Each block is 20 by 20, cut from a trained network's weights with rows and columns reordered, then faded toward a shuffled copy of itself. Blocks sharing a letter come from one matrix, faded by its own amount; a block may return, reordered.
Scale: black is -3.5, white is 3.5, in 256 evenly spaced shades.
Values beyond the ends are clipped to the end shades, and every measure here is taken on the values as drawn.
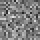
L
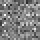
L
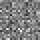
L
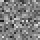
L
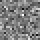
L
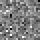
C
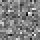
C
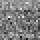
C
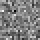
L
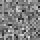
L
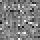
C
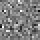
L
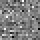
C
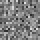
L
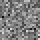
L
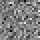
L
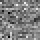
C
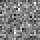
C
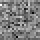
C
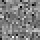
C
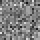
L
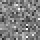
C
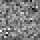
C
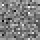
C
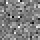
C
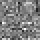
L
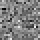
L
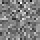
L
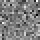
L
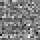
C
